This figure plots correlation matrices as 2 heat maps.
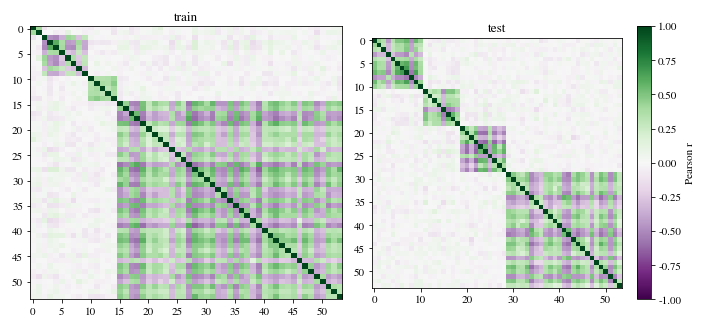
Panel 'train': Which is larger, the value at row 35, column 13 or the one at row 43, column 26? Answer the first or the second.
the second
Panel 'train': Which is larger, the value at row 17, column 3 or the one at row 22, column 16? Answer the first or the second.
the second
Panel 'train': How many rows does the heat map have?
54
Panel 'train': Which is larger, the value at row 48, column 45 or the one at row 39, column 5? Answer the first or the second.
the first
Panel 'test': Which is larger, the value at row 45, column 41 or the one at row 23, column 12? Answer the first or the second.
the second
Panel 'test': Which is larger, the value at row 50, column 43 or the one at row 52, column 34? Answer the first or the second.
the first
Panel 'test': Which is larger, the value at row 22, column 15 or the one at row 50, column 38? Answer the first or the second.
the second
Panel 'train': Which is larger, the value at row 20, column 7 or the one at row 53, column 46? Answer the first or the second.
the first
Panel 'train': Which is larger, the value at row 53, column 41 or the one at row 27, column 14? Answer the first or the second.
the first
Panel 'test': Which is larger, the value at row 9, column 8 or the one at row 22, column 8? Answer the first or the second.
the second
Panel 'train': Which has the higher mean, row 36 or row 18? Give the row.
36
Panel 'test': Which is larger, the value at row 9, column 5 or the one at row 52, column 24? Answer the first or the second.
the first
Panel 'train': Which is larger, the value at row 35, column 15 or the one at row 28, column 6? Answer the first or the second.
the second
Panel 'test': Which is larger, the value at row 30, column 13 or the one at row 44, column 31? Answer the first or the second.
the second
